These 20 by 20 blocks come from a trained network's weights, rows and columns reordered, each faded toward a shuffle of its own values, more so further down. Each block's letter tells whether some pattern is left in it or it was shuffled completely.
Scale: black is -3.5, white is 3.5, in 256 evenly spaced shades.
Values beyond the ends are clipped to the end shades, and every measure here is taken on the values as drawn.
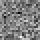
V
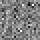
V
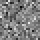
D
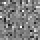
V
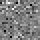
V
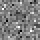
D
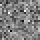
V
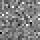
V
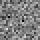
D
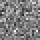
V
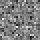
V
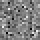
V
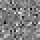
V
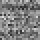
V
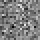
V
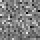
D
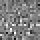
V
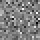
V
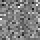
V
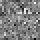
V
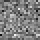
D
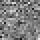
V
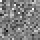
D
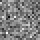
D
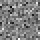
D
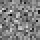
V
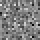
V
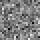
D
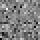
V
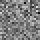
V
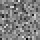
D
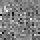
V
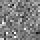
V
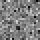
D
